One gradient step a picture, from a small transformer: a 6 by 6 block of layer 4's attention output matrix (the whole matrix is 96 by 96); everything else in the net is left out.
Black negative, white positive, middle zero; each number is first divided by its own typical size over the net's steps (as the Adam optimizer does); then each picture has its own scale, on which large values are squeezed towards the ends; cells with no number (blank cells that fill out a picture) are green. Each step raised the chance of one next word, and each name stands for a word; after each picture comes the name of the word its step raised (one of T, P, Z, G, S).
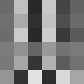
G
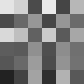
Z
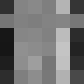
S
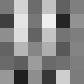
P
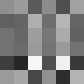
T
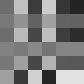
G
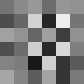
P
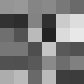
P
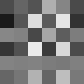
P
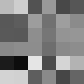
T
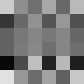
T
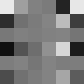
Z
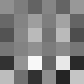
T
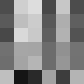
G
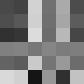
G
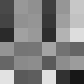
G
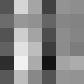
S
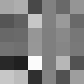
T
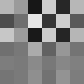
Z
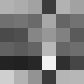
T
